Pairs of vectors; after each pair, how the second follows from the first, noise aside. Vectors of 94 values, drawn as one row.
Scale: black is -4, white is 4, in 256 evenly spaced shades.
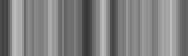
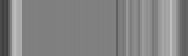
partly zeroed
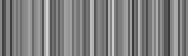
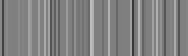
partly zeroed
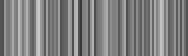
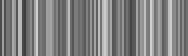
wrapped around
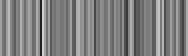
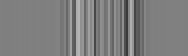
partly zeroed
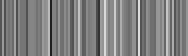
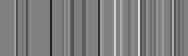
partly zeroed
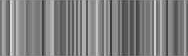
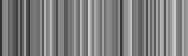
wrapped around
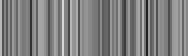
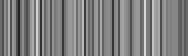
wrapped around
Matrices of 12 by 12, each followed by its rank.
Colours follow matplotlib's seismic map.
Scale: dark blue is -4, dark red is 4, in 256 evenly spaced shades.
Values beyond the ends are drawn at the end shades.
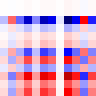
one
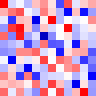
full rank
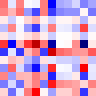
two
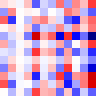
two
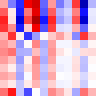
two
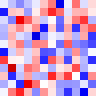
full rank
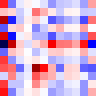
two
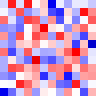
full rank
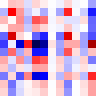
two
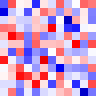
full rank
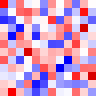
full rank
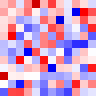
full rank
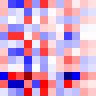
two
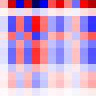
one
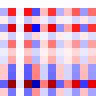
one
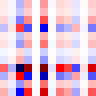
one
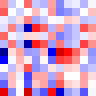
two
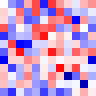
full rank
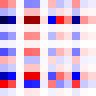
one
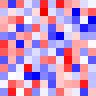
full rank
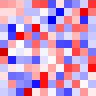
full rank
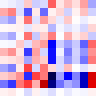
two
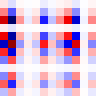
one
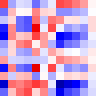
two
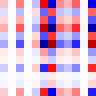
one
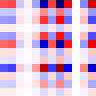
one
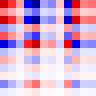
one
